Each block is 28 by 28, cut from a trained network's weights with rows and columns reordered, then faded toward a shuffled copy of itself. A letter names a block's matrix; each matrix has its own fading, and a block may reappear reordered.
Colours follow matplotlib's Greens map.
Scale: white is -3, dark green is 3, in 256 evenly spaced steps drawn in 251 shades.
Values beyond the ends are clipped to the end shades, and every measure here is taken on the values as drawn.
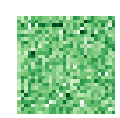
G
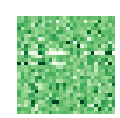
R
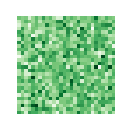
G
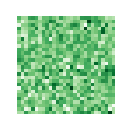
G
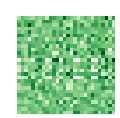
R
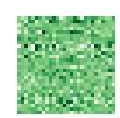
R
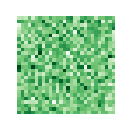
G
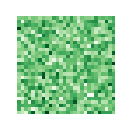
G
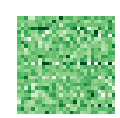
R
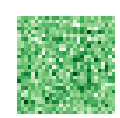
G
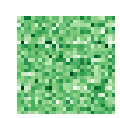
R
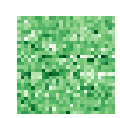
R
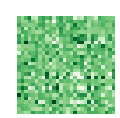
R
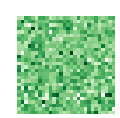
G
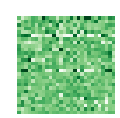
R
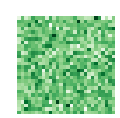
G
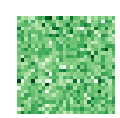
G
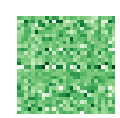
R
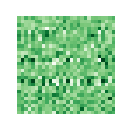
R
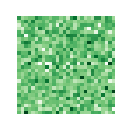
G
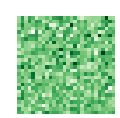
G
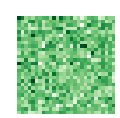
G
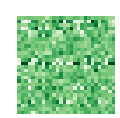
R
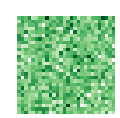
G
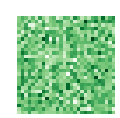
G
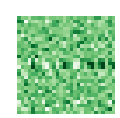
R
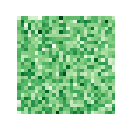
G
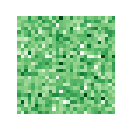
G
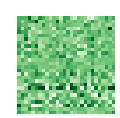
R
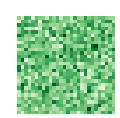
G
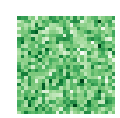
G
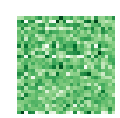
R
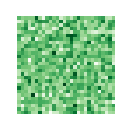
G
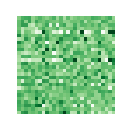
R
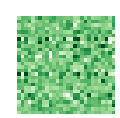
R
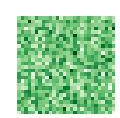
G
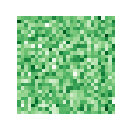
G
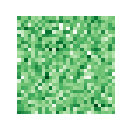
G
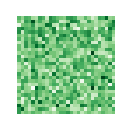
G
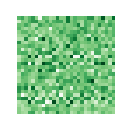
R
